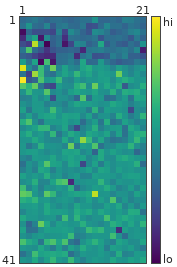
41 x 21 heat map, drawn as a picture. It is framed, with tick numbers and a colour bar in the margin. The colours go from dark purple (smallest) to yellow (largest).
Values change most from cell to cell in the top left. A horizontal seam about 20% of the way down splits the table, and the bottom part is higher. An odd patch, rougher than its surroundings, sits in the top left. There are no regular stripes.
